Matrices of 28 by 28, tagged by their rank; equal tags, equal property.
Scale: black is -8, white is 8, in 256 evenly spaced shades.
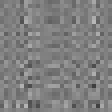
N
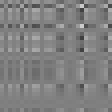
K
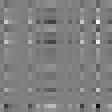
K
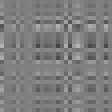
K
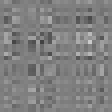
N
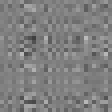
N
